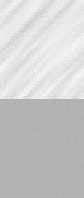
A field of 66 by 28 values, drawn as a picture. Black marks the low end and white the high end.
The table splits into 2 rows of 1 panel. Panel 1,1: very high, slanting up to the right, faint in contrast. Panel 2,1: high, flat.
